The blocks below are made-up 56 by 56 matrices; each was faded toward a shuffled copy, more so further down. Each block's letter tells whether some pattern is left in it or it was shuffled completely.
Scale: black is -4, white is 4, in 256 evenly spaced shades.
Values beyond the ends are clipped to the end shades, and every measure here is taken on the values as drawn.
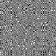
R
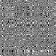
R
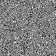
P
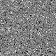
P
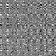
R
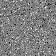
P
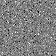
P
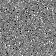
P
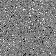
P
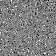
P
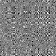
R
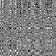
R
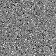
P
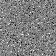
P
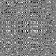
R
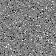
P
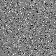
P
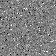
P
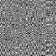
R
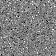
P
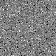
P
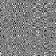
R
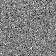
P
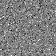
P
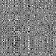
R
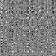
R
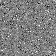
P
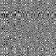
R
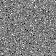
P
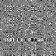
R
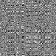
R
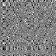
R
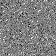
P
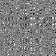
R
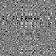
R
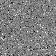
P
